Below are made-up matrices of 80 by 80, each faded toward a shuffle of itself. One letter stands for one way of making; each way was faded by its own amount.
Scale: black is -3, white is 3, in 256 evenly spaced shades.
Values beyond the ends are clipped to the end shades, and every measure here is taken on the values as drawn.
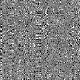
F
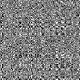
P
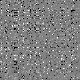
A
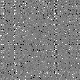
A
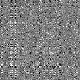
F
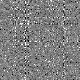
F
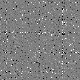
A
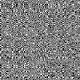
P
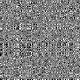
P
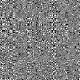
F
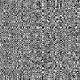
P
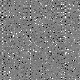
A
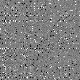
A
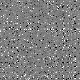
A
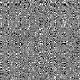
F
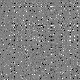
A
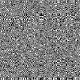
P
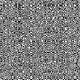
P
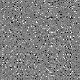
A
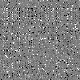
A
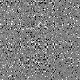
A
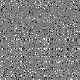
A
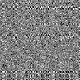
P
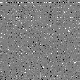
A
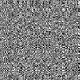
P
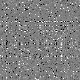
A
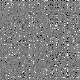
A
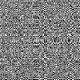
P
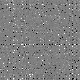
A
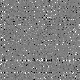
A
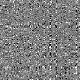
F
